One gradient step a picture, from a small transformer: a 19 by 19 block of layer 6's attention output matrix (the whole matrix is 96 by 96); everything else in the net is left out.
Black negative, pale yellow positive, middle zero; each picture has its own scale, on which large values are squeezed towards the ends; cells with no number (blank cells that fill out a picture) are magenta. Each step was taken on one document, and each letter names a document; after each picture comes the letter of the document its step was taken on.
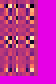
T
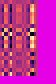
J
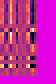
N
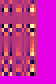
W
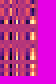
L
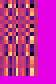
T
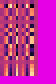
T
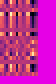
N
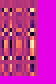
J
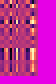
L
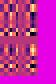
N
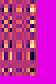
J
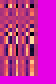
T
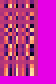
T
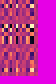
W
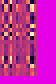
W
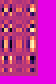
J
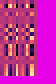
T
